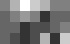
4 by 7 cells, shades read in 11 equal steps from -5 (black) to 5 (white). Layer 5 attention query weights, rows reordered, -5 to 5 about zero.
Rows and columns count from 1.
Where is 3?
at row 1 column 4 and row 4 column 7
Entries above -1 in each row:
7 3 1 2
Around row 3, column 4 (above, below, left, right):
0 -2 -3 -2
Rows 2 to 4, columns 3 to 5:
1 0 -3 | -3 -2 -2 | -3 -2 2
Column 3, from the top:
5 1 -3 -3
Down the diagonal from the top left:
0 0 -3 -2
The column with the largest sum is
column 7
